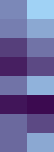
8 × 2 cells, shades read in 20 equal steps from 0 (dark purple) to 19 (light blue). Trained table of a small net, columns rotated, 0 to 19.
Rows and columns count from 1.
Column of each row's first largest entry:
2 2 2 2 2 1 1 2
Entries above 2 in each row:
2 2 2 1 2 0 2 2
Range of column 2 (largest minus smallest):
19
